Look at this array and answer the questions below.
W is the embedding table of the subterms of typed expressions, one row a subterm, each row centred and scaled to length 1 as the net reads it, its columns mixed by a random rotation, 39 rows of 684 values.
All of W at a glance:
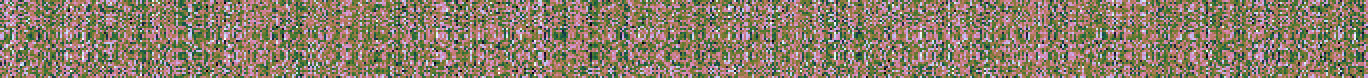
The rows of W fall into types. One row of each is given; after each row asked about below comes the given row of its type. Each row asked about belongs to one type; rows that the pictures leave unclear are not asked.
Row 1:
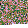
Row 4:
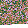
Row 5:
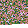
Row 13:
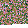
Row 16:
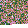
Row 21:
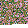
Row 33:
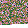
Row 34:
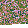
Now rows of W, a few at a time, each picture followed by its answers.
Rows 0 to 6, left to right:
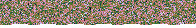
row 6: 1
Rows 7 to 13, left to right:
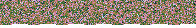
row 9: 21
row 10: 34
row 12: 4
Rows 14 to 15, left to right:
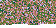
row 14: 16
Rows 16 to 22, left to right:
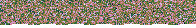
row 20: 34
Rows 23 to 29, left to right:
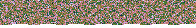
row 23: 1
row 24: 4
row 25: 21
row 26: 16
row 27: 16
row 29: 16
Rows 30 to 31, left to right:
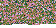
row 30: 13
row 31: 4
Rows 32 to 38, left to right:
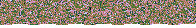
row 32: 4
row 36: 34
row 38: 5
